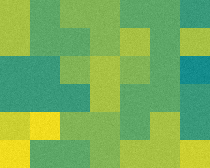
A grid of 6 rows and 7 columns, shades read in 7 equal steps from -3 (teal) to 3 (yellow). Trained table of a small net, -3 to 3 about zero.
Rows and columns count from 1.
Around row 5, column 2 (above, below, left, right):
-2 -1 2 0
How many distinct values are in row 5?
6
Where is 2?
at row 5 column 1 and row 6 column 7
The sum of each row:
-4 0 -7 -9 3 5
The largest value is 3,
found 2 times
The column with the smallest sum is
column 7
